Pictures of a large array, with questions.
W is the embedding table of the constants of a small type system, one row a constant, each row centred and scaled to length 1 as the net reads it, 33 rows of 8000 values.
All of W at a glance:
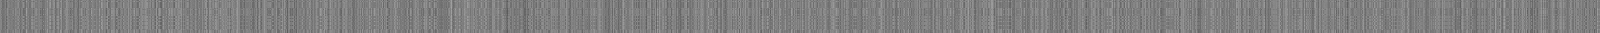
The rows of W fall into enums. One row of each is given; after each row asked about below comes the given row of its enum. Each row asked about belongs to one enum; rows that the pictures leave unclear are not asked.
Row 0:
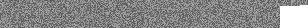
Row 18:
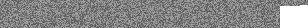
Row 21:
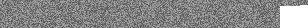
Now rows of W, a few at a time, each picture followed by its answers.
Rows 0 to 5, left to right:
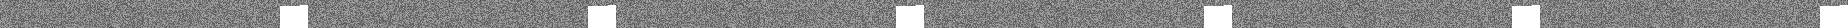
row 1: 18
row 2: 0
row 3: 0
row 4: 0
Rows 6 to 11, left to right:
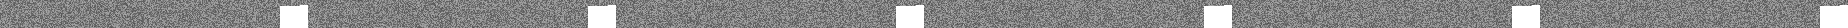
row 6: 0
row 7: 0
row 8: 18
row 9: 21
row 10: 18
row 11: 18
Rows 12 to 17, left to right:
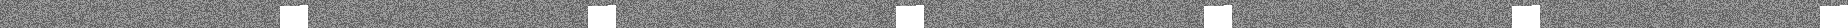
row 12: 18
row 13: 18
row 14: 21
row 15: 18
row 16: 0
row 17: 0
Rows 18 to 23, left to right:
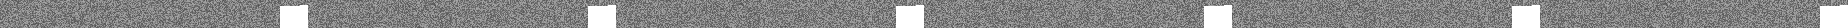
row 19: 0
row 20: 0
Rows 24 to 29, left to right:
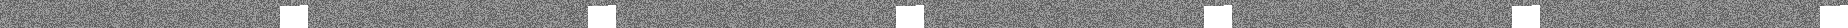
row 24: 0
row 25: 21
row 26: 0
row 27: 0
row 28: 0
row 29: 21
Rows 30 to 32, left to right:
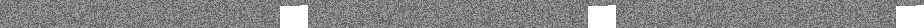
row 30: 18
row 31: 18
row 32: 18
